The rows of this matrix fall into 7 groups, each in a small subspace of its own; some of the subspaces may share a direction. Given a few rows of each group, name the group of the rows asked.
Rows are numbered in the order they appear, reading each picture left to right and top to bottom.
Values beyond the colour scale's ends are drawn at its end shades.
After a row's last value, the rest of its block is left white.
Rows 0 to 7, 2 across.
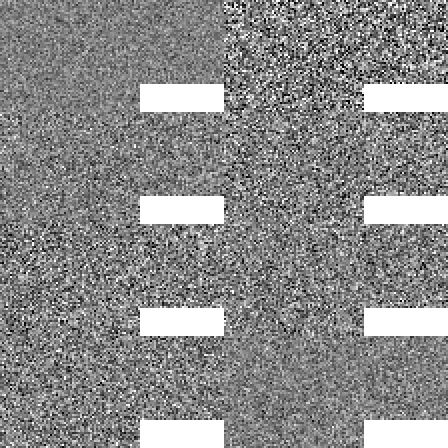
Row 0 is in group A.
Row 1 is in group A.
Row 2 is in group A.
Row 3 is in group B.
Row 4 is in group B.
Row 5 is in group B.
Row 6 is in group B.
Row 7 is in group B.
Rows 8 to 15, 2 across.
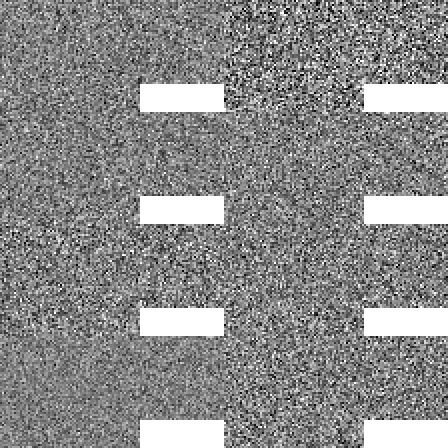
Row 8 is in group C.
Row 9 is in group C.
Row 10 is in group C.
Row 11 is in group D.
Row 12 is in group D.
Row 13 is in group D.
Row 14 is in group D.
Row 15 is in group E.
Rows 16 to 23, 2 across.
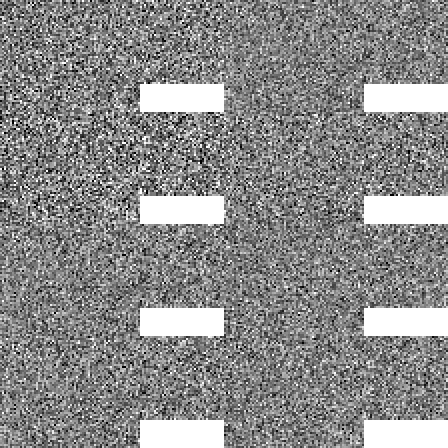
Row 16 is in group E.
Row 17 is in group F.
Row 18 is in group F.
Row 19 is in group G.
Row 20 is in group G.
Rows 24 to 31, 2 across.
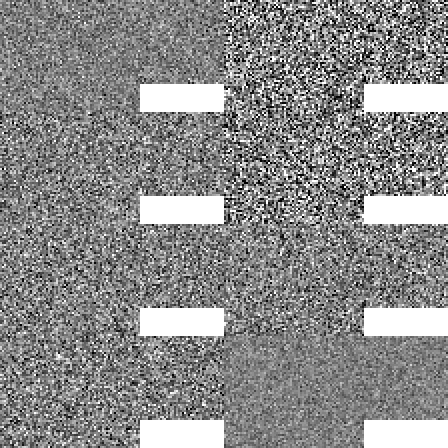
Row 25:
F
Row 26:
F
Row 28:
E
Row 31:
C
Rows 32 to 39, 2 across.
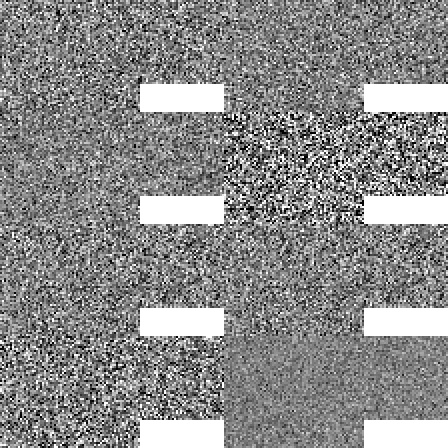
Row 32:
C
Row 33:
E
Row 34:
A
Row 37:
G
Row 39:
D
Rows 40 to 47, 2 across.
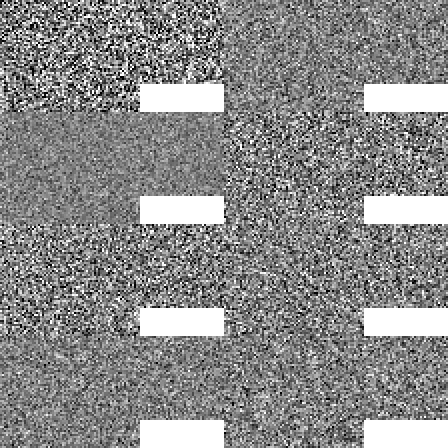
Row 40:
A
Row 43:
G
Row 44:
E
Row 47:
B
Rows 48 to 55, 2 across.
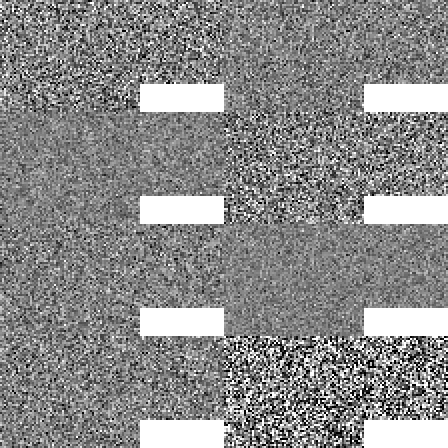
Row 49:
F
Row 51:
E
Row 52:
B
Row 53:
D
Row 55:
F
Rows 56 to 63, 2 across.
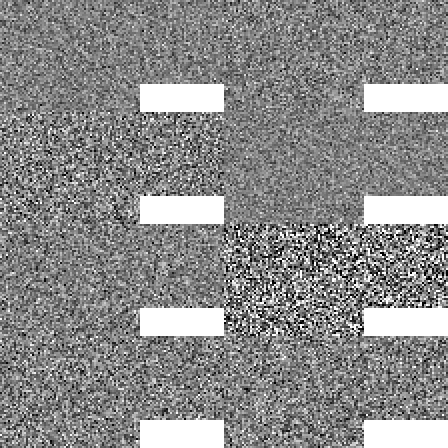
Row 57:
F
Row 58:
E
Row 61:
D
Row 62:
D
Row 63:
B
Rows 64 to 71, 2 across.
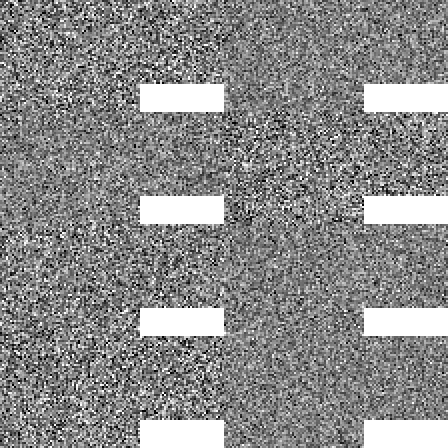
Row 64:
B
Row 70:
F
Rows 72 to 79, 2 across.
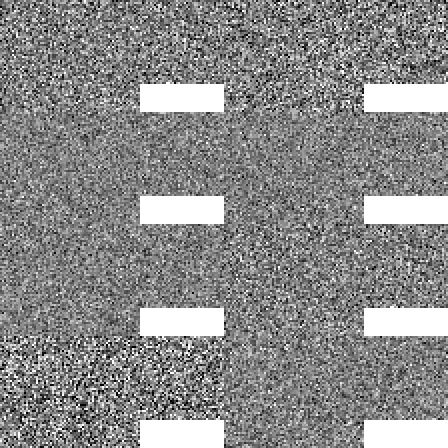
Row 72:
G
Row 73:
A
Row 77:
G
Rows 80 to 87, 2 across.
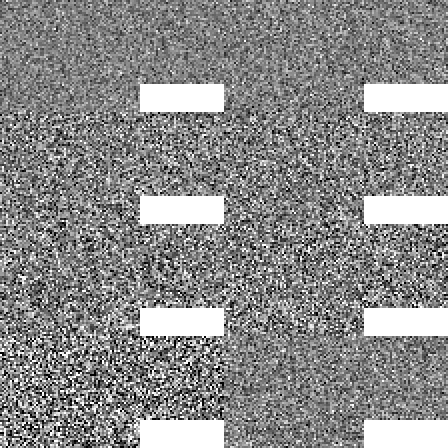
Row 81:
C
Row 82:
B
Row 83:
E
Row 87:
B
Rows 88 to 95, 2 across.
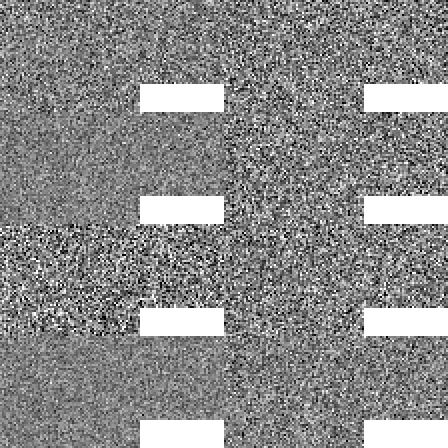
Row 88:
C
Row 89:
D
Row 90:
F
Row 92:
D
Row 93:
C
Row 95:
F
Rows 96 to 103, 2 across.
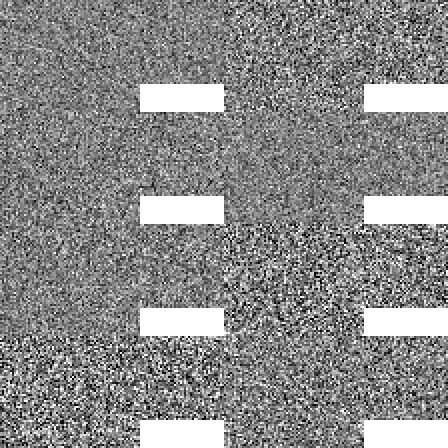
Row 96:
E
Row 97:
G
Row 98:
D
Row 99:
A
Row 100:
G
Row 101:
C
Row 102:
B
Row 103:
E
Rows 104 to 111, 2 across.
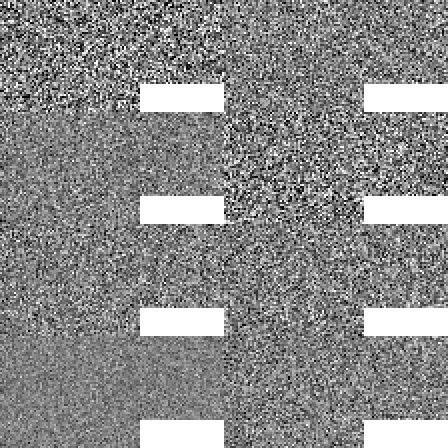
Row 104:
A
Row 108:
C
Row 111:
B
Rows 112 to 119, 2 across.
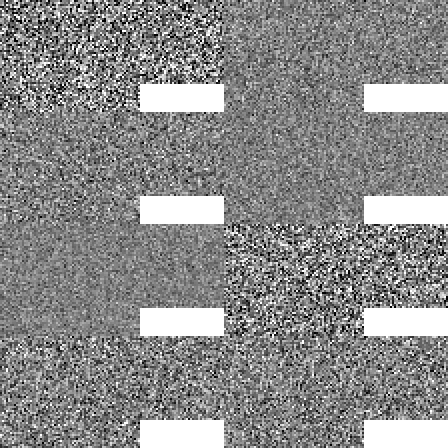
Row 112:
F
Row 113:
F
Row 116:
B
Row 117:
A
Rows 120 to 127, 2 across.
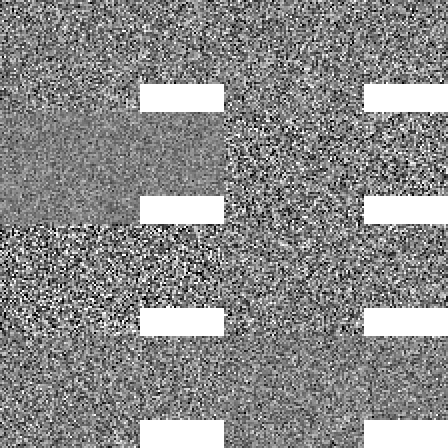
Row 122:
F
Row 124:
G
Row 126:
E
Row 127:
B
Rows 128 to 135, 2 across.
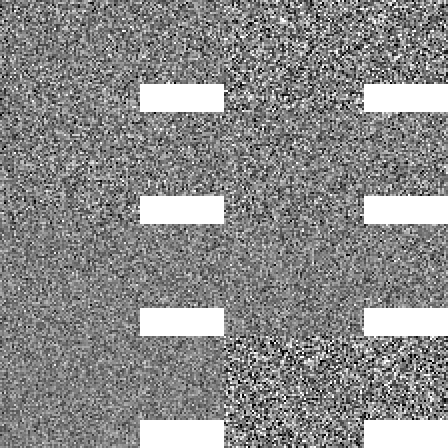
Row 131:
D
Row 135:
D
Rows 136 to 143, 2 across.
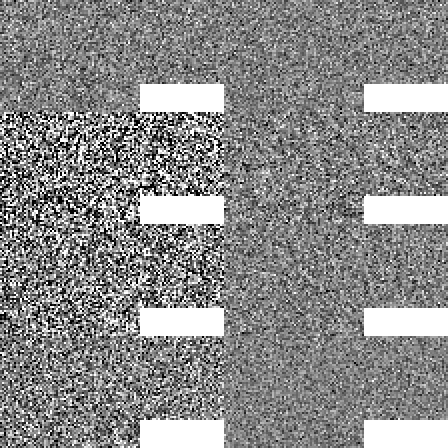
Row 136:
F
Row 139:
B
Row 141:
E
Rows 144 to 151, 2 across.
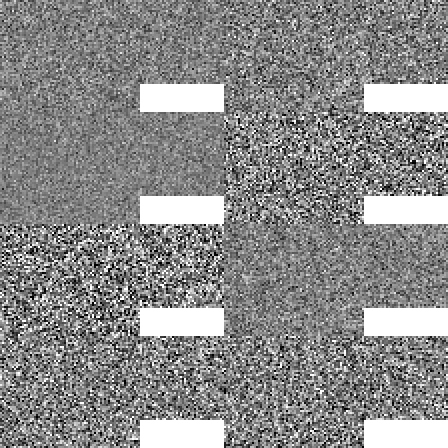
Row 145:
B
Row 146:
C
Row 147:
D
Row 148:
A
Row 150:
B
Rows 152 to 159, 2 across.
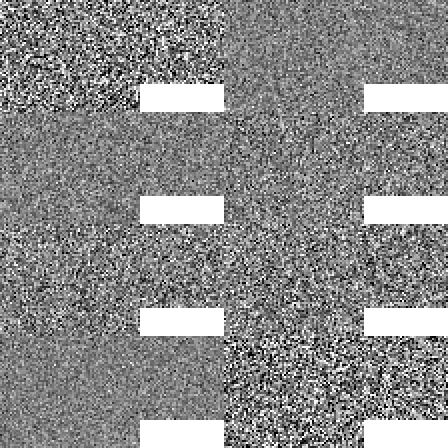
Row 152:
C
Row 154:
F
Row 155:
F
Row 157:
B
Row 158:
G
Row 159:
C
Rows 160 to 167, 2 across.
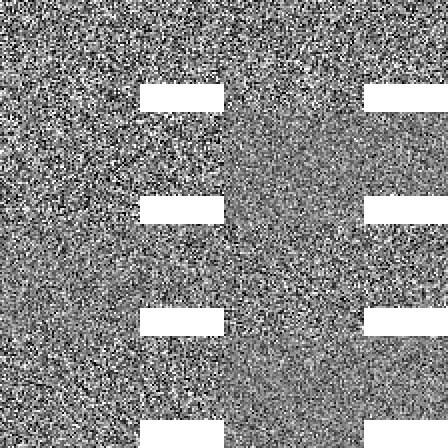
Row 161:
F
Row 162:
A
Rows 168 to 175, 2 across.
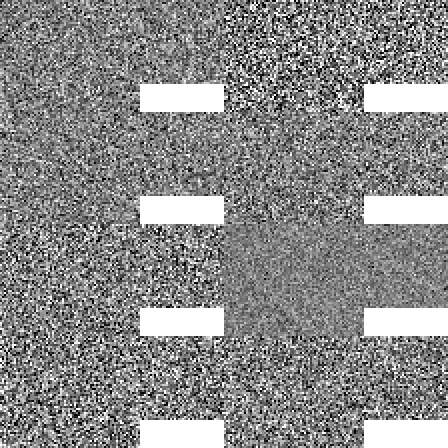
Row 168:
A
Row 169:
E
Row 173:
D
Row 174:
C
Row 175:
D
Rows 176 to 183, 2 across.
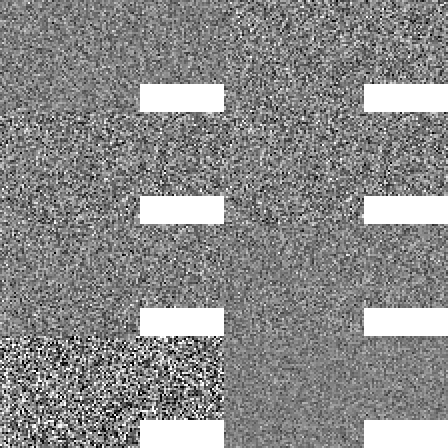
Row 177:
G
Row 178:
C
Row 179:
C
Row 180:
G
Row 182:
D
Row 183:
B
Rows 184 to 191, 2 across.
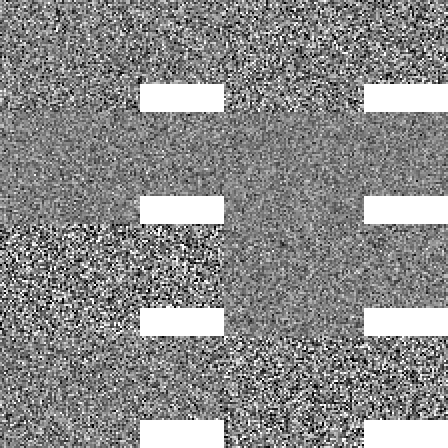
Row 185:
D
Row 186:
E
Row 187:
F
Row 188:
G
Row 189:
A
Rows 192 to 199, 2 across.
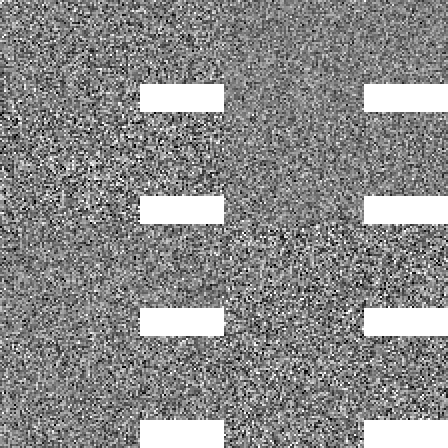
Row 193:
F
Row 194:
A
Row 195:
E
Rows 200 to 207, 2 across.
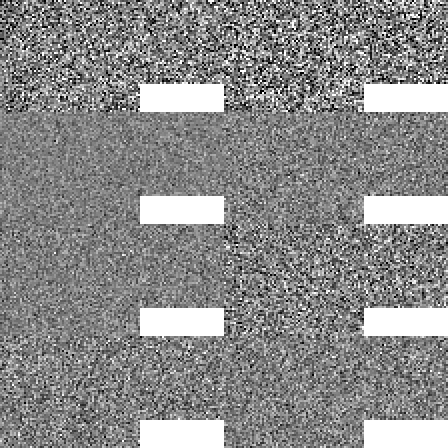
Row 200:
B
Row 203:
E
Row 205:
E
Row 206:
F
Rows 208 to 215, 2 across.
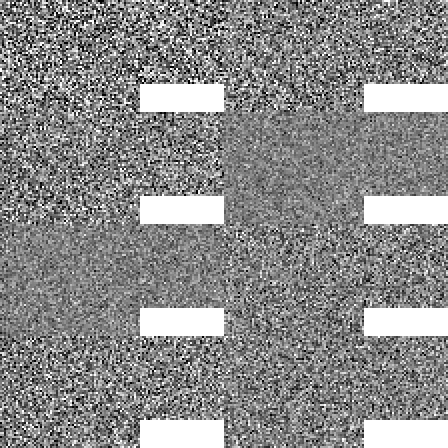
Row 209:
D
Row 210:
D
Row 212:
C
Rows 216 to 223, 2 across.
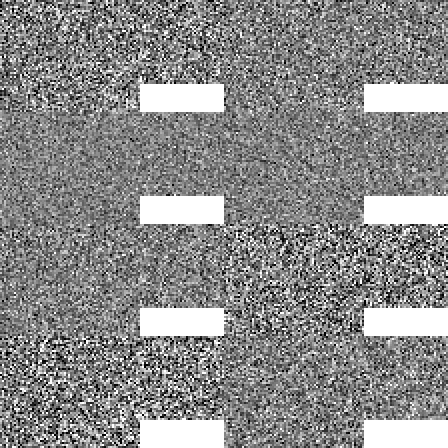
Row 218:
G
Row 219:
E
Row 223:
A
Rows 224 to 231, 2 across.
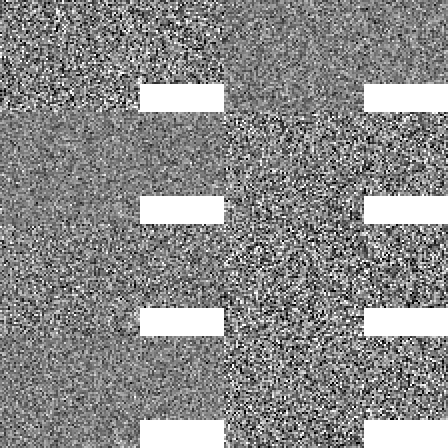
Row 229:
A
